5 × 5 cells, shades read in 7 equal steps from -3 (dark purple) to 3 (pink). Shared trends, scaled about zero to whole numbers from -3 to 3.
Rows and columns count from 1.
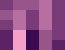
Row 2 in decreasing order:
1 1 0 -1 -1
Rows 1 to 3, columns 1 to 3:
-1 0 0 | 0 1 -1 | -1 1 -1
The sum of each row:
-1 0 -1 -3 -4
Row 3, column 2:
1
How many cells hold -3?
2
